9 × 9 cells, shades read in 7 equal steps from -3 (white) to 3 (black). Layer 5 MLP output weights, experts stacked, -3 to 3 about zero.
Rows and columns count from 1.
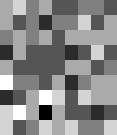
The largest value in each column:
2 1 1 3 1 2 1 2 1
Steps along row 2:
up down up down same down up down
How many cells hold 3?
1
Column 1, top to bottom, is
-1 -1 0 2 -1 -3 2 -2 -2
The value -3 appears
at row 6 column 1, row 7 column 4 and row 8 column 2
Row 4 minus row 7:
0 -2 2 4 3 1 3 -1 2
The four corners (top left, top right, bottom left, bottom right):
-1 1 -2 -2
